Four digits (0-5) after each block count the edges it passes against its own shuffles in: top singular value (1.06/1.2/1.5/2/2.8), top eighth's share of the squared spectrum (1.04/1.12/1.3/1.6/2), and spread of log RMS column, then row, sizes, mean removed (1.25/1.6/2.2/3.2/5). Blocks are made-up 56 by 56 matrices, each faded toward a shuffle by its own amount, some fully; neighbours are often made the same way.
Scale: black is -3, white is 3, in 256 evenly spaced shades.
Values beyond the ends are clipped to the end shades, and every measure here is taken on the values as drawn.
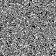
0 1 0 2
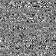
1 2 0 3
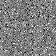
0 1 0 0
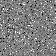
0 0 0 0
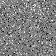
1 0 0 0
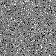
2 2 0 0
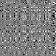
4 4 3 3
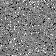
2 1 0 0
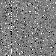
2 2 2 0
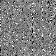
1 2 2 0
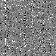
2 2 2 0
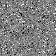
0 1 1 0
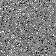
0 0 0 0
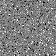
0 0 0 0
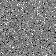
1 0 0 0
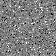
0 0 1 0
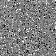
0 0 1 0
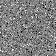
0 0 0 0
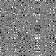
4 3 2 2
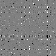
4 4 1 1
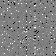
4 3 1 1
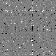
4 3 1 1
